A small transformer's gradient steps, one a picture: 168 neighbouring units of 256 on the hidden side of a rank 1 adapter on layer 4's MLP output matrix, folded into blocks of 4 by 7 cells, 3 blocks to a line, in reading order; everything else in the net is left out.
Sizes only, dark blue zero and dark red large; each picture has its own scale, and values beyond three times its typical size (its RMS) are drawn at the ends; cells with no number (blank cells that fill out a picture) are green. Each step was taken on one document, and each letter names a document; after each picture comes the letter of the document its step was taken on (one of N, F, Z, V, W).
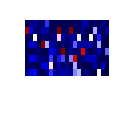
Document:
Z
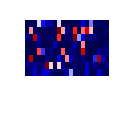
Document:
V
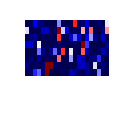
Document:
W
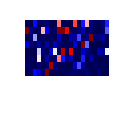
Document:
W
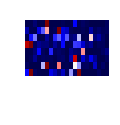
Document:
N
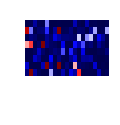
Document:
N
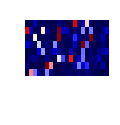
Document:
W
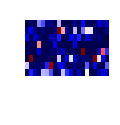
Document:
V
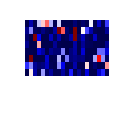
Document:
V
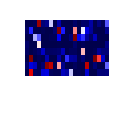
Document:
V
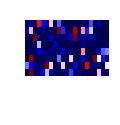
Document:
V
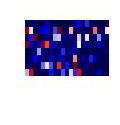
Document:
N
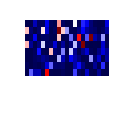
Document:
W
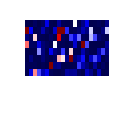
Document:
W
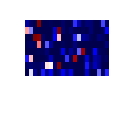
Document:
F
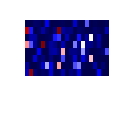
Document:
Z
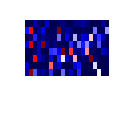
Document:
Z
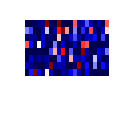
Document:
W
